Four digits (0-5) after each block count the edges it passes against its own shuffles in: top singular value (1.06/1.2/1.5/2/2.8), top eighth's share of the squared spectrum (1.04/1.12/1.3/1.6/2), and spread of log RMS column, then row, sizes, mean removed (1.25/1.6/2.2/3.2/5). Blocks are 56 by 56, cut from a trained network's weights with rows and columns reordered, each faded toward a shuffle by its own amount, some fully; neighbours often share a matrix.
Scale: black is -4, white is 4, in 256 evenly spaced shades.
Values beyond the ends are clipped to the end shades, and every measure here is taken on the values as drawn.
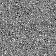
0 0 0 0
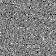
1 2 0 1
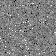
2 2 0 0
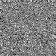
2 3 0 1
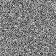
0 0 0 0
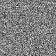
2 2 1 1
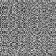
4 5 2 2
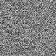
3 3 1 0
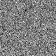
0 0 0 0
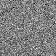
0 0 0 0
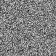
0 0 0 0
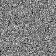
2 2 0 0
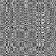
4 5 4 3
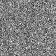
2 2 0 0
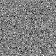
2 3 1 1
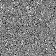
1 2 0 0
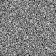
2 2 0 0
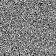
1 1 0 0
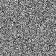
1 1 0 0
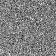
1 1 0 0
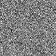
3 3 1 0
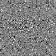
3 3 1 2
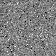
1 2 0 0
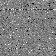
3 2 0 1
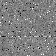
2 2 0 1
